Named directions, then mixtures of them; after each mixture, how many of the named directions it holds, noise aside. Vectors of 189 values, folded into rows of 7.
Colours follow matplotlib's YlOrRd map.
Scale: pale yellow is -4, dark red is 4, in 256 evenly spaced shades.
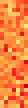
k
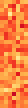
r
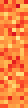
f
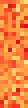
two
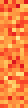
one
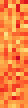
three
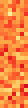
three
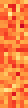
one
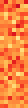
one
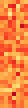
one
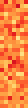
one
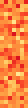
one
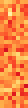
two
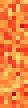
one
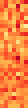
three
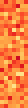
one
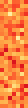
three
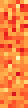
two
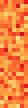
two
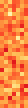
three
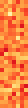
three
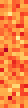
three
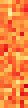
two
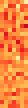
three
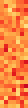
one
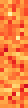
three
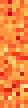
three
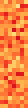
one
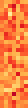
one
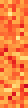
three
